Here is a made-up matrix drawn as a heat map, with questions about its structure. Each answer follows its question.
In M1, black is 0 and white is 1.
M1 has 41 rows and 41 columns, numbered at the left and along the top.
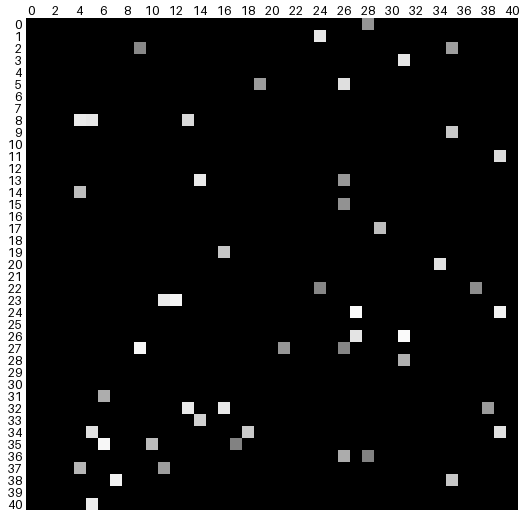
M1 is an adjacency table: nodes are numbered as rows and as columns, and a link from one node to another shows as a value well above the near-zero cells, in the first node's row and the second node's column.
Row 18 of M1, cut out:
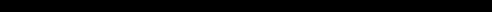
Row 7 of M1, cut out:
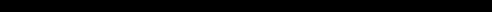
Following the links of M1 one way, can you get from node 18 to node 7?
no
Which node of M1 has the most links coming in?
node 26
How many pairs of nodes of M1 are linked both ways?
1
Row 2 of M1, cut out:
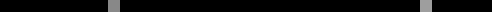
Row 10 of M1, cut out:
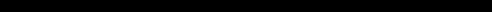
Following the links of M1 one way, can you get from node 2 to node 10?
yes
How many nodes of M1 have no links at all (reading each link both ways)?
2
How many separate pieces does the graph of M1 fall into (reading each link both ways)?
3
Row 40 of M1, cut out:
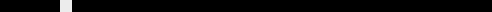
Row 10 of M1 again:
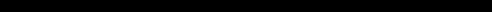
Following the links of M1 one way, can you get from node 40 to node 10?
yes
